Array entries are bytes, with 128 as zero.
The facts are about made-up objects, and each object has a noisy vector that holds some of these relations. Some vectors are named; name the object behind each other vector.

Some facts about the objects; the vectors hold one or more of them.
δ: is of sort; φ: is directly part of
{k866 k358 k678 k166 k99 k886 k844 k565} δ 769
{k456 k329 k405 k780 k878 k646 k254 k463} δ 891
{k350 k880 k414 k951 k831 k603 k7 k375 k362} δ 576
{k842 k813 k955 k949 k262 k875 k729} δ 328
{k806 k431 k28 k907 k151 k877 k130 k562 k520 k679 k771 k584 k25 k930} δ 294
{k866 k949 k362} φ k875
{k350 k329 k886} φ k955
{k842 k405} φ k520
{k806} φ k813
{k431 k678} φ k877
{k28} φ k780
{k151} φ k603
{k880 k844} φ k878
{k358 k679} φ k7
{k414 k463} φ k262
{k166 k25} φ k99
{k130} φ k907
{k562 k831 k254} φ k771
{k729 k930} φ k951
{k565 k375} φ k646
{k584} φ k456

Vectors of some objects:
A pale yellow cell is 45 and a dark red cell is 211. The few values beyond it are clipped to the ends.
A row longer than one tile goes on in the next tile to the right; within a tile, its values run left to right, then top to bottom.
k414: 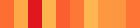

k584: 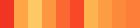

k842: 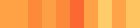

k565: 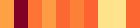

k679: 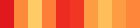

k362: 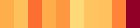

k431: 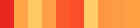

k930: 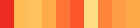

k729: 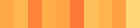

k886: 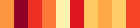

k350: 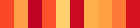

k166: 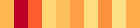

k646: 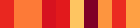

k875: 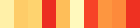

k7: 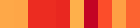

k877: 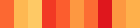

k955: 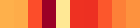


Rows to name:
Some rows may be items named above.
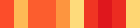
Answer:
k878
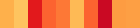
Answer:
k951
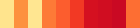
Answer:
k771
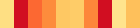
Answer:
k99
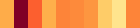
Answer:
k358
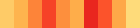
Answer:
k262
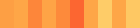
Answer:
k842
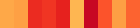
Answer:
k7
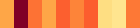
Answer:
k565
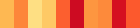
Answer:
k562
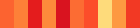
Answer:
k375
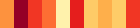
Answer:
k886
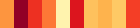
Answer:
k886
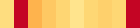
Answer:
k866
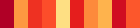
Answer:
k329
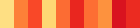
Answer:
k831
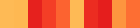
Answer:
k603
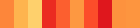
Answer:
k907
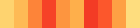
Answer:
k262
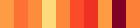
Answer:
k254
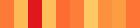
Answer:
k880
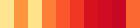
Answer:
k771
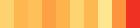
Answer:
k949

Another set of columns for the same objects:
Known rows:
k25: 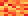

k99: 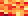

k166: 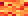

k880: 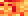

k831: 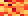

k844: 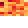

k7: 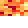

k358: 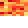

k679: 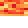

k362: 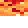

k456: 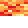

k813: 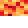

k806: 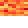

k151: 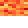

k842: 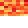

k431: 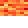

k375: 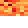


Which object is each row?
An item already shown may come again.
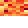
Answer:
k562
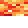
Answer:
k646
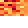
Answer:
k350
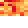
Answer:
k880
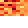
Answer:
k350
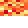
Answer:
k254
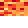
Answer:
k886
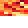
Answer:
k875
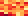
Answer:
k99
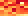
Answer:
k949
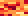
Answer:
k955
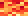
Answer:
k866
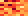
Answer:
k350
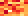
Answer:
k329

